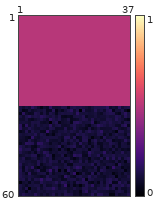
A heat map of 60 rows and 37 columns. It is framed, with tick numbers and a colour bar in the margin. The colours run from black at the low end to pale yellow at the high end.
The table splits into 2 rows of 1 panel. Panel 1,1: middling, flat. Panel 2,1: very low, fine-grained, faint in contrast.
